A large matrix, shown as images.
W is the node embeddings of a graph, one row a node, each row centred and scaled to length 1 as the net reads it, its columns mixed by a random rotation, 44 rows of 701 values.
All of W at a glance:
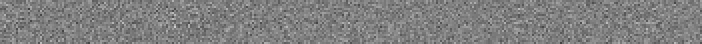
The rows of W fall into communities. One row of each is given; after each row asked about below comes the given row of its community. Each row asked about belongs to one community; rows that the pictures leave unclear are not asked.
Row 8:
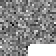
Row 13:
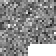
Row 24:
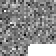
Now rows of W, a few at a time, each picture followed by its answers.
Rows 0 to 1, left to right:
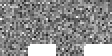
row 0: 13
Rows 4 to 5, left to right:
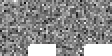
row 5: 13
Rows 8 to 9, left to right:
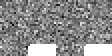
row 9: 8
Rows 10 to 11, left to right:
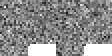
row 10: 24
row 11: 24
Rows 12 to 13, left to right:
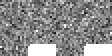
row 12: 8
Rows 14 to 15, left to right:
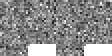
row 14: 13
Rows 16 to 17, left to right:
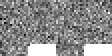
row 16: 24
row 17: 13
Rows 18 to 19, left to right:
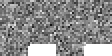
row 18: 13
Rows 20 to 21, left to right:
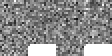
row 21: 8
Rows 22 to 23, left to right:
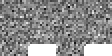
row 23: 8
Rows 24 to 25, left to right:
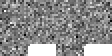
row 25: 13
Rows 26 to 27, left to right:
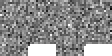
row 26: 13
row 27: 13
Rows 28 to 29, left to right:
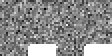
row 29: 8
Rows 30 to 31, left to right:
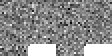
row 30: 8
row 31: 24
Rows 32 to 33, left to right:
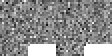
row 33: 24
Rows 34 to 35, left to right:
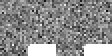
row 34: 8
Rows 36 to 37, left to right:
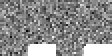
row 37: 24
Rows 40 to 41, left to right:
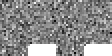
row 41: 8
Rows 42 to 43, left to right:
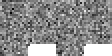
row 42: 24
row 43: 24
